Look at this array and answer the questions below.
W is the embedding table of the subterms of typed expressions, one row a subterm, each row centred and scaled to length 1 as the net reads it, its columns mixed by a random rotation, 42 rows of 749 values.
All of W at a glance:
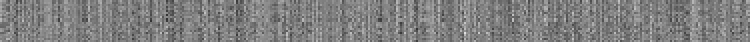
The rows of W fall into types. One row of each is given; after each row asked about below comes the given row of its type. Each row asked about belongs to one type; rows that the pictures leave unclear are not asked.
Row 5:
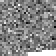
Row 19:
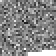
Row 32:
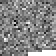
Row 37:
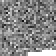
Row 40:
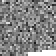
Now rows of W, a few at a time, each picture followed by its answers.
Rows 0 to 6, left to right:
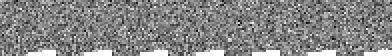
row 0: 19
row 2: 19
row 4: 32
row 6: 37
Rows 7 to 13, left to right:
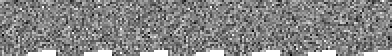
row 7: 19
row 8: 19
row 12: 40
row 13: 5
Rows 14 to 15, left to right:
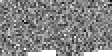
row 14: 19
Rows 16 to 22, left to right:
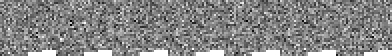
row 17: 32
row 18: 37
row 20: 37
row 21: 19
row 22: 32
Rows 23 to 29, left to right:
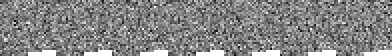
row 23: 32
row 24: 32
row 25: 19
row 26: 32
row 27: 40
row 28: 40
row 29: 40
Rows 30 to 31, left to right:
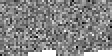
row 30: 32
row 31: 5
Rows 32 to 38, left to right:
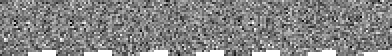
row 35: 40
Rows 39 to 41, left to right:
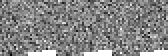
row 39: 40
